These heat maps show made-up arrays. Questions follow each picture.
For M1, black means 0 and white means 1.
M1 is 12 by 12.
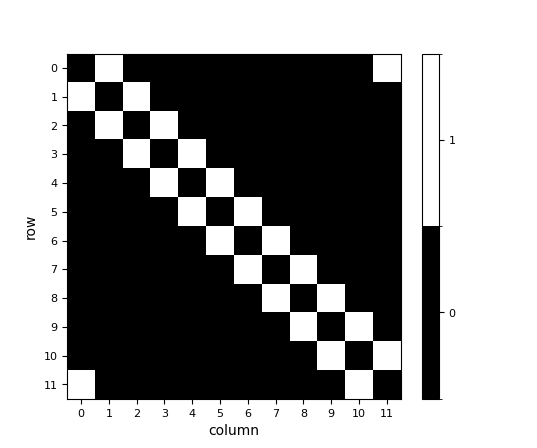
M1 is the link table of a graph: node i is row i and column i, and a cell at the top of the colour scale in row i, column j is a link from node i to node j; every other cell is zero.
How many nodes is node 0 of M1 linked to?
2
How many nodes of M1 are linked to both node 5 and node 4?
0
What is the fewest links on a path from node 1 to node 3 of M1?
2
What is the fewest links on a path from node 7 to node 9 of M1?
2
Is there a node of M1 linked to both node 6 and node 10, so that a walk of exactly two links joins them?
no
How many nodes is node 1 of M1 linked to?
2
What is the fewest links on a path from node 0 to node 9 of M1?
3
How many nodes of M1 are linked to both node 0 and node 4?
0
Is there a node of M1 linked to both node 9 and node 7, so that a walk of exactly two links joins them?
yes
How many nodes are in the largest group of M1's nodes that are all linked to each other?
2
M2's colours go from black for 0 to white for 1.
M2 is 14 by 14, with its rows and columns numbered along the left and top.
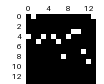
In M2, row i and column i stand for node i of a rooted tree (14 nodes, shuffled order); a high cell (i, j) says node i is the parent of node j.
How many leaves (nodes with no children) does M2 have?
7
